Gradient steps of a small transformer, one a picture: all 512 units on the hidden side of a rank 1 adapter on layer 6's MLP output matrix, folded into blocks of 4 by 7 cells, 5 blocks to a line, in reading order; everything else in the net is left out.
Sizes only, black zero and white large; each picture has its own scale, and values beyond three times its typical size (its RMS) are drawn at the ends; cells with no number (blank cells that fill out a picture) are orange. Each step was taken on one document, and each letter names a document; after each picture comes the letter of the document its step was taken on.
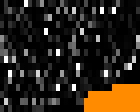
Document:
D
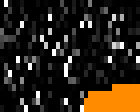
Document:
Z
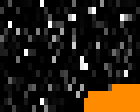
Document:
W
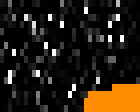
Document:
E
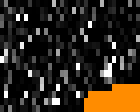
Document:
D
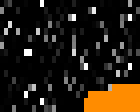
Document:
W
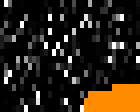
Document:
Z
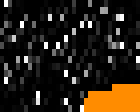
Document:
Z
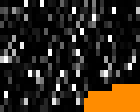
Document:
D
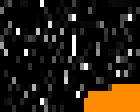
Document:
W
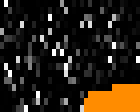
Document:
Z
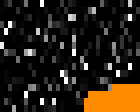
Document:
W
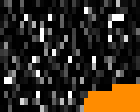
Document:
E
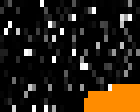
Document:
W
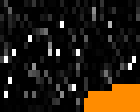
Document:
D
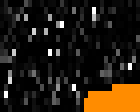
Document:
D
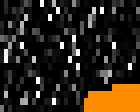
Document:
D
